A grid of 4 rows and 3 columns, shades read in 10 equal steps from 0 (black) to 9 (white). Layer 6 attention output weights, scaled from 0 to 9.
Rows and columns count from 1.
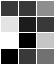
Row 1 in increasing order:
2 2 5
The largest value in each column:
9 2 7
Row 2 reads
8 1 2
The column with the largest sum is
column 1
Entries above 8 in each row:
0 0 1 0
